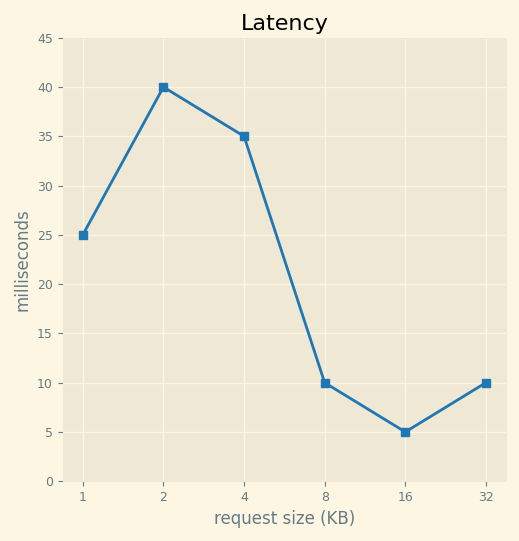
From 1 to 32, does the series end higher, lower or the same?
lower
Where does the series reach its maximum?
2
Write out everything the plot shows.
Title: Latency
x-axis: request size (KB), ticks 1 2 4 8 16 32
y-axis: milliseconds, ticks 0 5 10 15 20 25 30 35 40 45
Values:
25 40 35 10 5 10
